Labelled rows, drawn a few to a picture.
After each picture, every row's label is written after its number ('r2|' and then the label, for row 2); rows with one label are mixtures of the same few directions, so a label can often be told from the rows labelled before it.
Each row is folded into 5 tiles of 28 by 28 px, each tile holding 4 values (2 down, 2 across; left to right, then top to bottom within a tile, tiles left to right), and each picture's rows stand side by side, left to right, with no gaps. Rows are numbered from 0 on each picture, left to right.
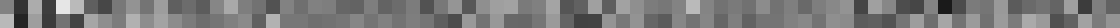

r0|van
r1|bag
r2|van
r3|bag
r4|bag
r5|van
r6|van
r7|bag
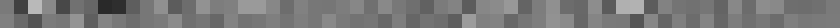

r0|van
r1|van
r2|van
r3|bag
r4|van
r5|van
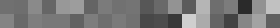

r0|van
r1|bag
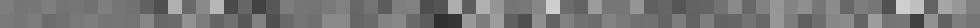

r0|bag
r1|van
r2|bag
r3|bag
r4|van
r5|bag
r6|van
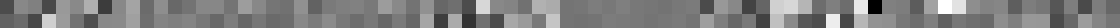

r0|bag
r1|van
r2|van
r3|van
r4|bag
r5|bag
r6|van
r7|bag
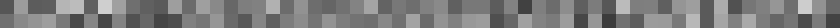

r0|van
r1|bag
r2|bag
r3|bag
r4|van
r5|van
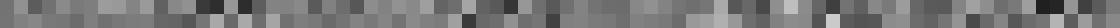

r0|van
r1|van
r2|van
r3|bag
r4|bag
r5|bag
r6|bag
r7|van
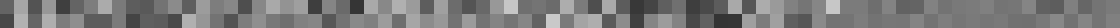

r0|van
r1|bag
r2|van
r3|bag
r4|bag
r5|bag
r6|van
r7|van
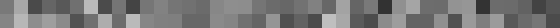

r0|bag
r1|bag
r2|bag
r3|van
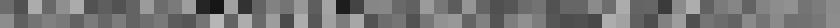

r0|van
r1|van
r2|van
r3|bag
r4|bag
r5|bag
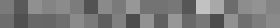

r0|bag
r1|van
